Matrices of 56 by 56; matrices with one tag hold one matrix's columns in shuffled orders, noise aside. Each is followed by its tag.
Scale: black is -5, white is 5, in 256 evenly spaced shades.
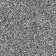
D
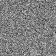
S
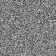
D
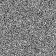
D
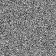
D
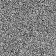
S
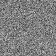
S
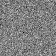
S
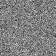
S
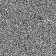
D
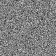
D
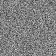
D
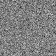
S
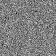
D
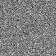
S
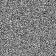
D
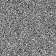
S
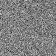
S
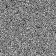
S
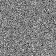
D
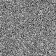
S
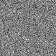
S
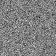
D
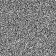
S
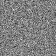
D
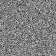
D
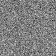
S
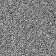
D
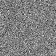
S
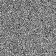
S
